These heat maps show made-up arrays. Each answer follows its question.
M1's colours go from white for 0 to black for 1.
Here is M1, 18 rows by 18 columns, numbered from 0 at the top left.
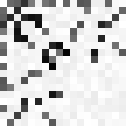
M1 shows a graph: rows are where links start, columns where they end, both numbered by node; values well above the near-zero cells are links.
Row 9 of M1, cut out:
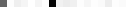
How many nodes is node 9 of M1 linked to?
2
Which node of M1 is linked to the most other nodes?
node 0
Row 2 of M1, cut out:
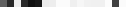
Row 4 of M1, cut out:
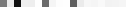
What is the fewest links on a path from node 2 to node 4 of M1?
1
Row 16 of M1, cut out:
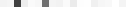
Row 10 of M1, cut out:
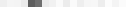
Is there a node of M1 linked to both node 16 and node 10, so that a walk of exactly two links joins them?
no
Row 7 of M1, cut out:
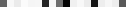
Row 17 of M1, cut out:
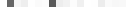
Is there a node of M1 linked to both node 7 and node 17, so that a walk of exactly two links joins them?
no
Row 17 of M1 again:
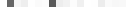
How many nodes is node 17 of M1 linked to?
2
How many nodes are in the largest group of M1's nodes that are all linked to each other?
3
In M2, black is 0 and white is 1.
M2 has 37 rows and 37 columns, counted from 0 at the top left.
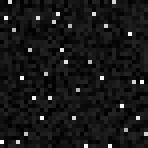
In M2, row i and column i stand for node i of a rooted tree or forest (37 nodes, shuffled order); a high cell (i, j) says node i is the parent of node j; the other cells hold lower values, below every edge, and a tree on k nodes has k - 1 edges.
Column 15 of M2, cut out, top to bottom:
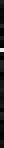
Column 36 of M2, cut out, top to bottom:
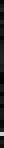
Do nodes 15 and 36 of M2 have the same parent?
no
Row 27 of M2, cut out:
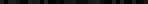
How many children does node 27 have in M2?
0
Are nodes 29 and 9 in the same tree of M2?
no
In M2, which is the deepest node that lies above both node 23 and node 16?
12
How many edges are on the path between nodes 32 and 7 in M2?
4
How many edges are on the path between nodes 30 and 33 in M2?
3
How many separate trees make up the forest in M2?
3
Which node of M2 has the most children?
29
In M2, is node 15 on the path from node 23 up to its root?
no
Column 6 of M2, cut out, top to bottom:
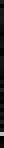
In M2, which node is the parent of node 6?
33
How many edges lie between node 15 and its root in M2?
2
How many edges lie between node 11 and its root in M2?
2
